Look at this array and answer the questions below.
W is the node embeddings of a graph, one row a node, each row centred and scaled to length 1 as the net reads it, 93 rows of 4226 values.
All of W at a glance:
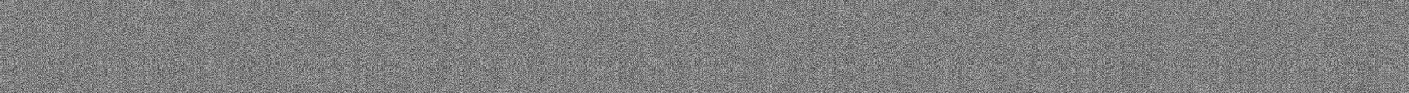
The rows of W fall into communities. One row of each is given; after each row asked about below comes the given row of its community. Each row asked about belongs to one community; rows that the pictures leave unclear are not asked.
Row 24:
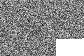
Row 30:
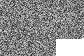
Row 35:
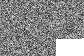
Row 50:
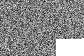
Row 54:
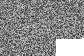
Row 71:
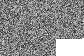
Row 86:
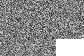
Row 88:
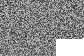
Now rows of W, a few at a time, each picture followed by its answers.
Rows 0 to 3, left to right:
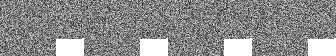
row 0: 50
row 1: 88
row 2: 86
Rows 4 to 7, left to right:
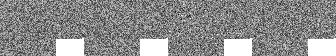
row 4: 24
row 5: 88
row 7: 86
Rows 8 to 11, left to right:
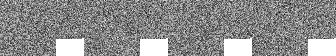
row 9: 35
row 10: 24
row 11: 54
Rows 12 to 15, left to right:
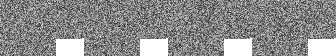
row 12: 71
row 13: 71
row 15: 24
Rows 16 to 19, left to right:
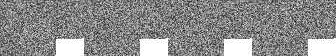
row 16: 54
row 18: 35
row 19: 71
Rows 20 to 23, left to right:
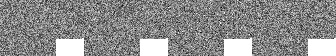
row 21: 50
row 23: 88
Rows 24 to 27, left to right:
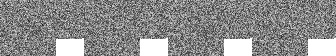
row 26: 24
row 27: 30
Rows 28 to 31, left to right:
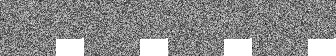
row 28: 71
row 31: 86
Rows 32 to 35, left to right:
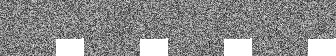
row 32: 54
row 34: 88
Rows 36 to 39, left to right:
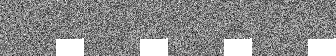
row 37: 24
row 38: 35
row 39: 54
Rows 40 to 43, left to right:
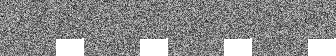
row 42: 24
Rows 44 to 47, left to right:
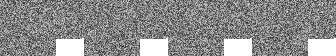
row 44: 54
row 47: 24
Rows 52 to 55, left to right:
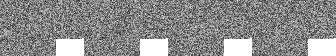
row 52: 86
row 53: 24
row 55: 54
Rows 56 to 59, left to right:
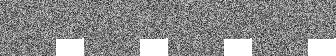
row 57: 71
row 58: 88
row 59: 50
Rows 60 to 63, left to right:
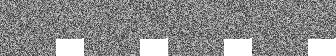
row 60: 50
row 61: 86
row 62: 88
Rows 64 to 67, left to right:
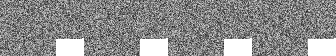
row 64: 86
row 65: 35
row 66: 86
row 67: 50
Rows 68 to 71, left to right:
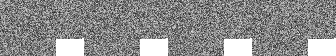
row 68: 24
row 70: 54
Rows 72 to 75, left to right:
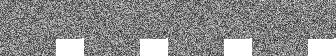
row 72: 54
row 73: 88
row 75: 86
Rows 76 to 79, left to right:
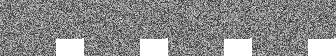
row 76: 88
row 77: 88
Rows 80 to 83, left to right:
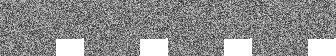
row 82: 54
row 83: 88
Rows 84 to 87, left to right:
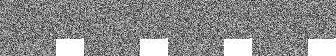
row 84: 86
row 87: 35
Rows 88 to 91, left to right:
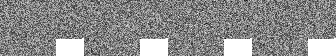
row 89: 54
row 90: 86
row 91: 24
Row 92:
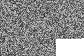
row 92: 50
